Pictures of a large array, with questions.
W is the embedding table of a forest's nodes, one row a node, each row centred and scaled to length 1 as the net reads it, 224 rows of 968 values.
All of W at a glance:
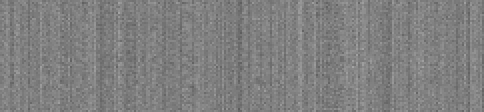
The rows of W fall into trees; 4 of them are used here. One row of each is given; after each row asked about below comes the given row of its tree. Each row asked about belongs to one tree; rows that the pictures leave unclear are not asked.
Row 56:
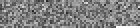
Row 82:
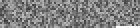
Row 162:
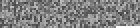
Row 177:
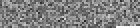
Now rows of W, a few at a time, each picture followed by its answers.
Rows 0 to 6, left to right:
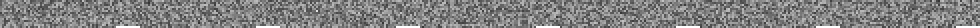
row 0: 177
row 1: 162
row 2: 82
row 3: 56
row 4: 162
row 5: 162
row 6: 162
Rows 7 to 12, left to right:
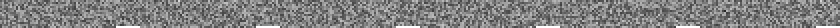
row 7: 162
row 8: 82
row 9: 82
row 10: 162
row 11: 56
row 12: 56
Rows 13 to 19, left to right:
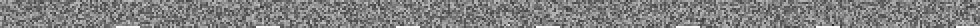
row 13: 177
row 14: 56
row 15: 162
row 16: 56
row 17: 177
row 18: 162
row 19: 162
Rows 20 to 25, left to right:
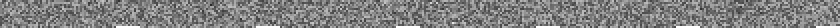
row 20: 56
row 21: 82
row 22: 162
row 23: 162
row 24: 162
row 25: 177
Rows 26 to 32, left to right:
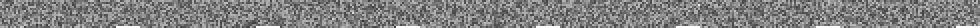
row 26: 162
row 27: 162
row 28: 162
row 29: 82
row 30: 177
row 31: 177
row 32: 82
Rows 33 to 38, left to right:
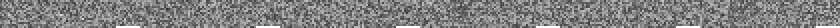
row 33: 162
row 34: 177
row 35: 162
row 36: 177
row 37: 162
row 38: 177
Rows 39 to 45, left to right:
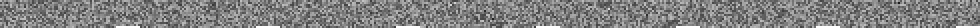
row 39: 177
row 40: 162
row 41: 56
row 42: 82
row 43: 162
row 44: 82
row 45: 162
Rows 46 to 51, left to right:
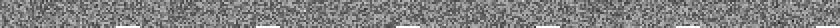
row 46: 177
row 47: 177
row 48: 177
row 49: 82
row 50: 177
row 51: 82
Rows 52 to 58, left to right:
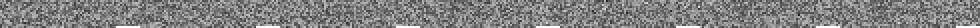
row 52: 162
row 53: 82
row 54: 56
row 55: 177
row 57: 177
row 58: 177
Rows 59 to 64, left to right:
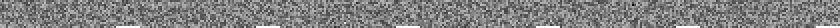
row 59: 82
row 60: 82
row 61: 56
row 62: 162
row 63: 162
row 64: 177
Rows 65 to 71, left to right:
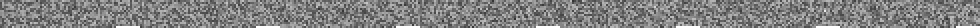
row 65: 162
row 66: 162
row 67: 82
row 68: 162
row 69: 82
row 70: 177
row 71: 82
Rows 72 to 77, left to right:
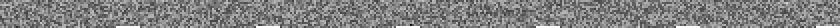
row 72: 162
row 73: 162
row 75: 56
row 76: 162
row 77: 82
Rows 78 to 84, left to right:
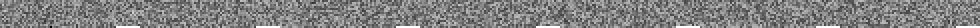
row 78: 56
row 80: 177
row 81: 177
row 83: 82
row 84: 162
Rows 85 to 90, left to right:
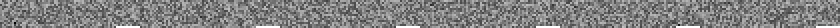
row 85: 56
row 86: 82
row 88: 162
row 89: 162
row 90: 162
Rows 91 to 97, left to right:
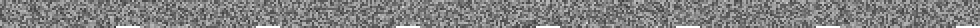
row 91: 82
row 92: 82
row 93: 177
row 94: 162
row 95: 56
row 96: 56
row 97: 82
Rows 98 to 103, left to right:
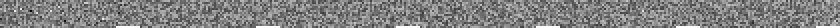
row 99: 162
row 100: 177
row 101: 82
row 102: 162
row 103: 177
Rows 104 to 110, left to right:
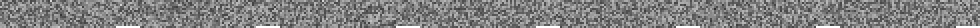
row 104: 82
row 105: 177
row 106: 162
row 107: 177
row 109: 162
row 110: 162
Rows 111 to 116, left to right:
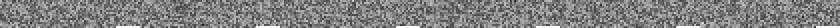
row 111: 82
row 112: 177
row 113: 162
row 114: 177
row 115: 82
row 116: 82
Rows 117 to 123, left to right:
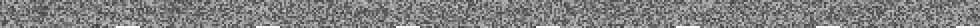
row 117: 177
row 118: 177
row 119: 56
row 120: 56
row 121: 177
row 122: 177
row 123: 177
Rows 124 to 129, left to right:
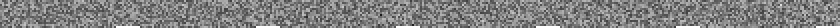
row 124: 56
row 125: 56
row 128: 162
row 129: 82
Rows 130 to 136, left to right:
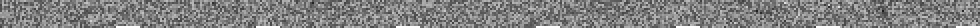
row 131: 162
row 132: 177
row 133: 177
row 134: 177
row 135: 162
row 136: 177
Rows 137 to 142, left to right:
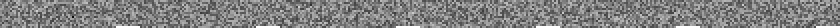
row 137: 56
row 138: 162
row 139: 162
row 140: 82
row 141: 177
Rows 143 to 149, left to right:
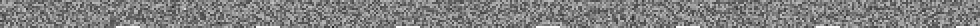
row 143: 177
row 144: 82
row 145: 162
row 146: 177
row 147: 82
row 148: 177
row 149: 177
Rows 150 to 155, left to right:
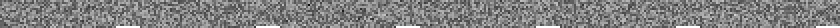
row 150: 162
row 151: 162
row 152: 82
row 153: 162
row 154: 162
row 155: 162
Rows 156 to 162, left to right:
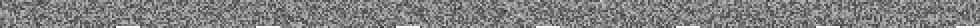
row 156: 162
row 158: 82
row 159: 82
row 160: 82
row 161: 56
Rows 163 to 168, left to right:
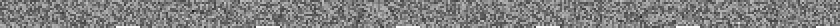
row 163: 82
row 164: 162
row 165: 82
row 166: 82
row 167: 162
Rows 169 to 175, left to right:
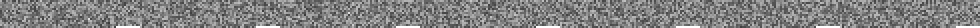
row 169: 82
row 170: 177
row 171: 177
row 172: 162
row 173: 177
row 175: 177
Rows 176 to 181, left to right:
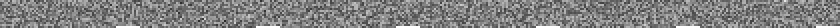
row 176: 56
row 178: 177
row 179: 56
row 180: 177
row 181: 56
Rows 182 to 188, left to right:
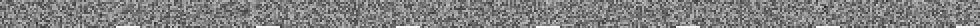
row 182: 162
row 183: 56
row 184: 162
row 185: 177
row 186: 56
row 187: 162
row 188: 56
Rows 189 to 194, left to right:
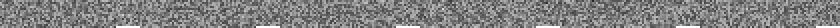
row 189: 162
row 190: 177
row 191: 56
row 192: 82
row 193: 177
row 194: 162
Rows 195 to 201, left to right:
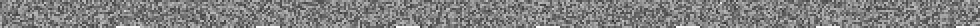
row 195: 177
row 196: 82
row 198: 162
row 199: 56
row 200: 82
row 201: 177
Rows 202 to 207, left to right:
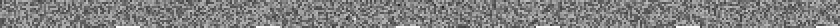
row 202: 162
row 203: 177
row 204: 177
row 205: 162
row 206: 162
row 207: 162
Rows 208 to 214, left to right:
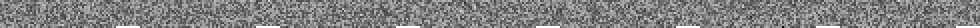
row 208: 82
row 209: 56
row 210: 56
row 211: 162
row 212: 82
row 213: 177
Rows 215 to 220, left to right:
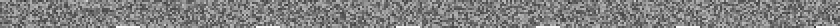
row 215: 56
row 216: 82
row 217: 82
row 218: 177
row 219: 82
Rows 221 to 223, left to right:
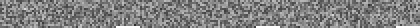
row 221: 56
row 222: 162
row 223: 162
